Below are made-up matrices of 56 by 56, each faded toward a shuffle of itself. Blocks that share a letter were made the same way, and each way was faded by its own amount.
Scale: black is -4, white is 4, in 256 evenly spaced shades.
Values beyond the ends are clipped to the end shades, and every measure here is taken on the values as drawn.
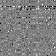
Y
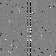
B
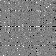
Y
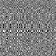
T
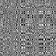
T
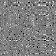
Y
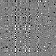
B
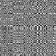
T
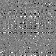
Y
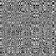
T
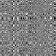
T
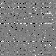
Y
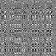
T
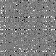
Y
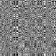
T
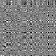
T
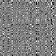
B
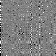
B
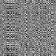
T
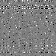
Y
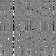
B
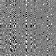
B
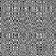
T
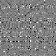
Y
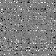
Y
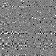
Y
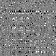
Y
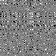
Y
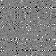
Y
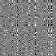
B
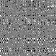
Y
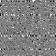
Y
